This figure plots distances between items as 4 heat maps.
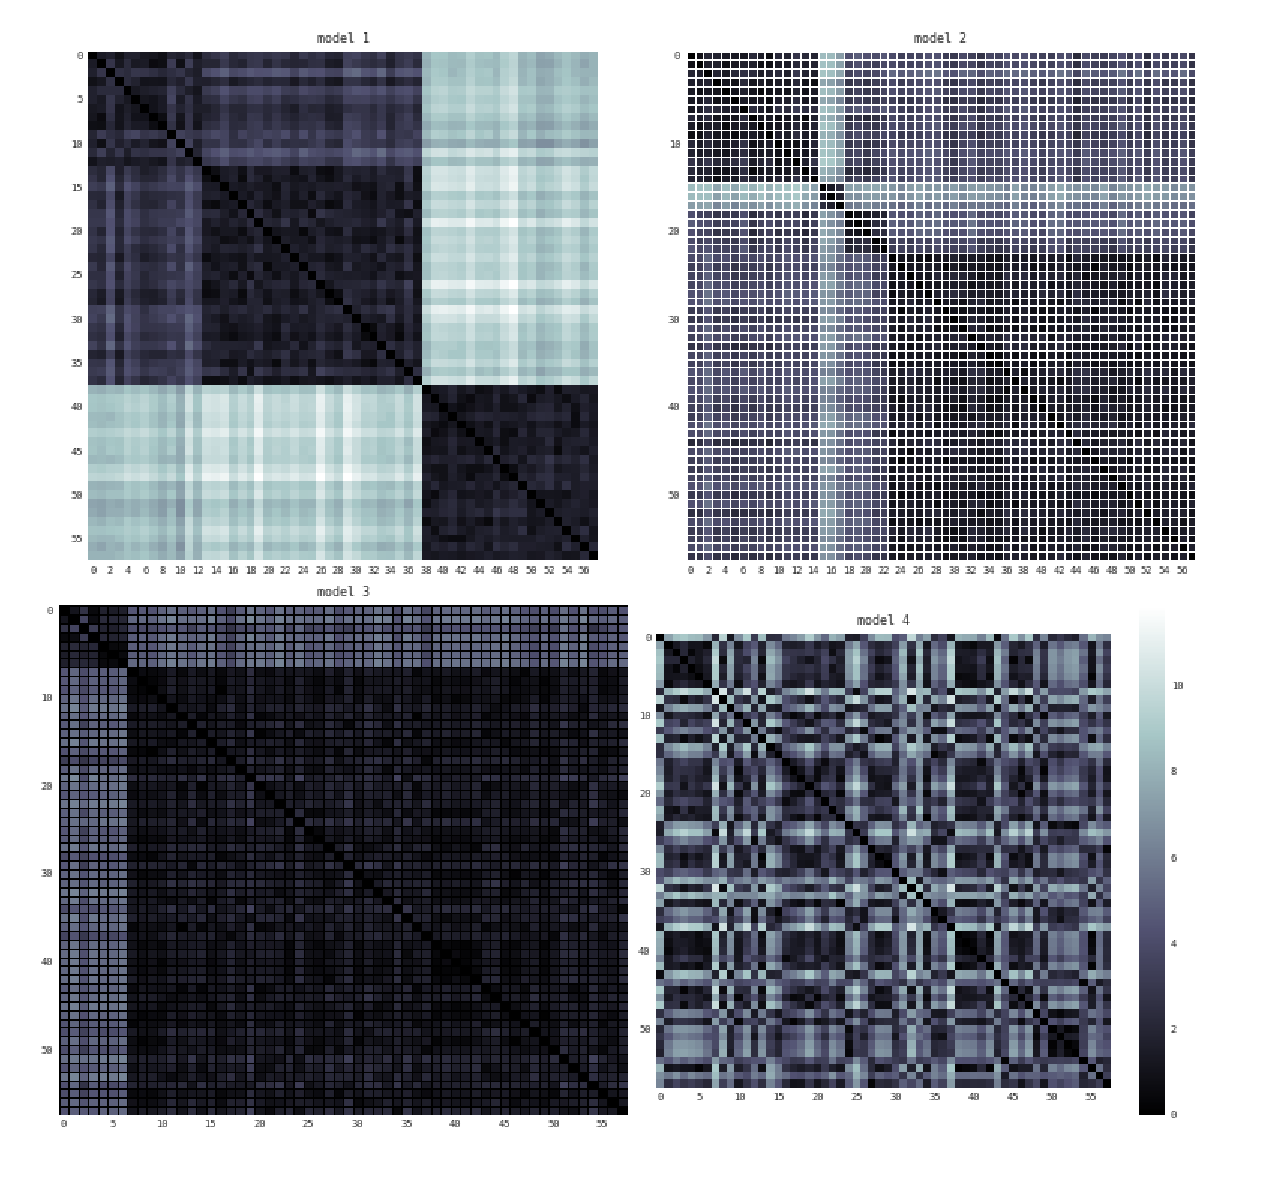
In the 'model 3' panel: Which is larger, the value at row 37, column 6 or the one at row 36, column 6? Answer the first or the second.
the second
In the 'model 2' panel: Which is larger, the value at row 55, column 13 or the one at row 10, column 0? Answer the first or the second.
the first
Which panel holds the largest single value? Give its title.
model 1
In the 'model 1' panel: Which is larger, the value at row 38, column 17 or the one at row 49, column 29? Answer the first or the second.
the second
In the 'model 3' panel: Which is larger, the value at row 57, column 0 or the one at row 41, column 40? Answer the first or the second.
the first
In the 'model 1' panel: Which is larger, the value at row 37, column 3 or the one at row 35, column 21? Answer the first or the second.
the first
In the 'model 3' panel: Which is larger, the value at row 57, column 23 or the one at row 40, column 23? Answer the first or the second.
the first
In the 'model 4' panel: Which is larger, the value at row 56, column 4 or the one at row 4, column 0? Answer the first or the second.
the second
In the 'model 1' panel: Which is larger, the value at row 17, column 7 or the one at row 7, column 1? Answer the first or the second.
the first
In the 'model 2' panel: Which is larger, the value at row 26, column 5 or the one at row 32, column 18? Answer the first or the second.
the second
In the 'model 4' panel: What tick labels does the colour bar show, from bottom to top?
0, 2, 4, 6, 8, 10
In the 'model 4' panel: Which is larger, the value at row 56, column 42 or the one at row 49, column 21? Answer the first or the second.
the first
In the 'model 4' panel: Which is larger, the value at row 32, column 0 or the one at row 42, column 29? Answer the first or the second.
the first
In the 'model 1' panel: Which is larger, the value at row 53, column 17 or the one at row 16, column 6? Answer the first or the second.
the first
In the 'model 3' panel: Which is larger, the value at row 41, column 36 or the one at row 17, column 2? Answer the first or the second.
the second
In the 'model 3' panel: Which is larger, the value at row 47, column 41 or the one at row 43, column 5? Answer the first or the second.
the second
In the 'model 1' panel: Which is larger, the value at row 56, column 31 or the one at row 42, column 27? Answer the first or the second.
the second
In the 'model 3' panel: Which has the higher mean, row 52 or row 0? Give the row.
0
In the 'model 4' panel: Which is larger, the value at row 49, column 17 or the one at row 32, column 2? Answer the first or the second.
the second
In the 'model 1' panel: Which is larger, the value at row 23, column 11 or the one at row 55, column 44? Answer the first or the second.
the first
